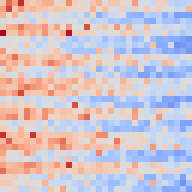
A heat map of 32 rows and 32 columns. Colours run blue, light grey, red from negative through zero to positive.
No row or column stands out. Overall the values sit about 50% of the way up the scale. Values rise toward the left. The halves do not mirror each other. Stripes running across repeat 7 times from top to bottom.
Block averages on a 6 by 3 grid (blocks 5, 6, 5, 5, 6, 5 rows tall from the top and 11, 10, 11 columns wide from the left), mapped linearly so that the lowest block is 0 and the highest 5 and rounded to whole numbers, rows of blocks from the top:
531 / 420 / 530 / 420 / 530 / 421
